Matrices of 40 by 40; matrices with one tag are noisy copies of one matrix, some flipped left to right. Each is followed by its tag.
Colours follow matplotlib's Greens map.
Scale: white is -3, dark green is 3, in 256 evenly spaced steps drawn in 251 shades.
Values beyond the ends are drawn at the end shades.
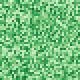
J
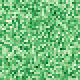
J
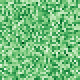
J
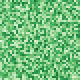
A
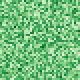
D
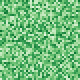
D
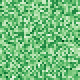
D
